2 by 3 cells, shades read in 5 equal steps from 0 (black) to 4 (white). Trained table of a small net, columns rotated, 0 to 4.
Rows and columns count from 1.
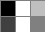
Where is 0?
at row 1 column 1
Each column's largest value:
1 4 3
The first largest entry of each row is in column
2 2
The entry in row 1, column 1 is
0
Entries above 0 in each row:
2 3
